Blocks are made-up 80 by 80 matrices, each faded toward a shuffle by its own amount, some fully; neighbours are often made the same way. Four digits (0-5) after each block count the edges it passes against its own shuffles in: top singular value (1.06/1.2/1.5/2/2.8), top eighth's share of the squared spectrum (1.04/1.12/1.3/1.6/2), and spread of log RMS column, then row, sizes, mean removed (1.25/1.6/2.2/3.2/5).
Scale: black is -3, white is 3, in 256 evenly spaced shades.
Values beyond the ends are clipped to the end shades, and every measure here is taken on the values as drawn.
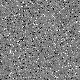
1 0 0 0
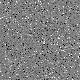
0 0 0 0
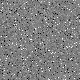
0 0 0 0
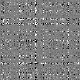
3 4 4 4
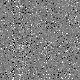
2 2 1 1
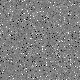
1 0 0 0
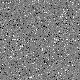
1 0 0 0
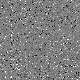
1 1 1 1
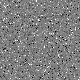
0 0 0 0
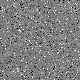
0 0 0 0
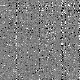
2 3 3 2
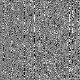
2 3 3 0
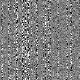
2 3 4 0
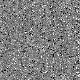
1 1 2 0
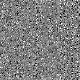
1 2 3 0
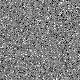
0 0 0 0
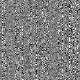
2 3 4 0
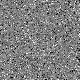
0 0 0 0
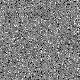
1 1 1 0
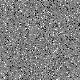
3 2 1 1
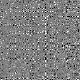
4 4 3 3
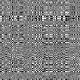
5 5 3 4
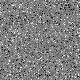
2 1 0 0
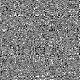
4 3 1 2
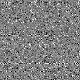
4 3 1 2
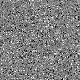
3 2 0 1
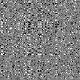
4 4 2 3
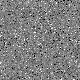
0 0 0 0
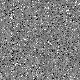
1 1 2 0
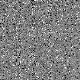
0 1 2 1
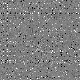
3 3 2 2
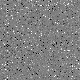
2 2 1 0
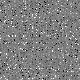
3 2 1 1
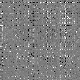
4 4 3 2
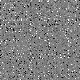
3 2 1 1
